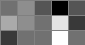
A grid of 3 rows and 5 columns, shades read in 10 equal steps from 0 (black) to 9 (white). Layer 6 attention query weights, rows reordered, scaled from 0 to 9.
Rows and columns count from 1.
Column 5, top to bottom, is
3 2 4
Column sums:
12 14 11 17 9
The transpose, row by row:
4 6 2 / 5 5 4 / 3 4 4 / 0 8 9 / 3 2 4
